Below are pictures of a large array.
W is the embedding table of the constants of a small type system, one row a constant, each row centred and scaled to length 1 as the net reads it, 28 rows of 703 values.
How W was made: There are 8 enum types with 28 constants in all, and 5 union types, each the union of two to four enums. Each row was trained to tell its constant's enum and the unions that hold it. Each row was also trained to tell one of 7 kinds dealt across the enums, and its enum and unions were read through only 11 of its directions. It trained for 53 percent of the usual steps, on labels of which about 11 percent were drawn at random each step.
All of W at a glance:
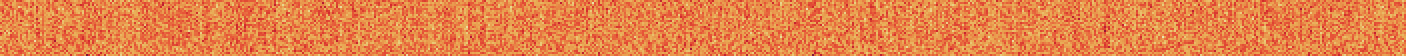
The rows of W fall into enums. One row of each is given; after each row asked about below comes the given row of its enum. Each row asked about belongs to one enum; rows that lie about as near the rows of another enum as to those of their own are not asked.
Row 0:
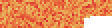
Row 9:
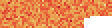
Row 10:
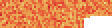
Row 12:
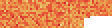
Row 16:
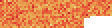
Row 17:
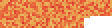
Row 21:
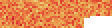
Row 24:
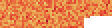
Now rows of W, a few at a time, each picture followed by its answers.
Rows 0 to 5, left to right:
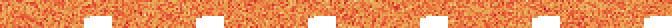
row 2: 9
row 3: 21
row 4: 17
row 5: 16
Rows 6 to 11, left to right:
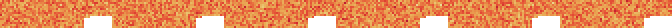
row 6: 10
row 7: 10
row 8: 21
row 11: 16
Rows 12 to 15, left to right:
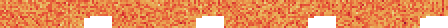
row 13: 21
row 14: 16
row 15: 9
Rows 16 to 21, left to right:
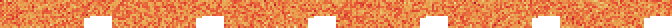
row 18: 17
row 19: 17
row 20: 21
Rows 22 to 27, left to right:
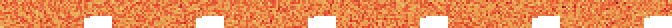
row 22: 24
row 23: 0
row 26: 16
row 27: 9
